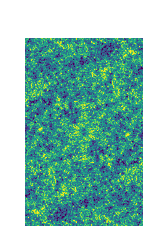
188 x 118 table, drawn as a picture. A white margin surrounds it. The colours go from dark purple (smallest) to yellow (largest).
Odd rows or columns: none. Seam: none. Average level on the scale: 50%. Stripes: none. Symmetry: a half turn. Histogram: bell-shaped. Ninth with the highest average: centre.
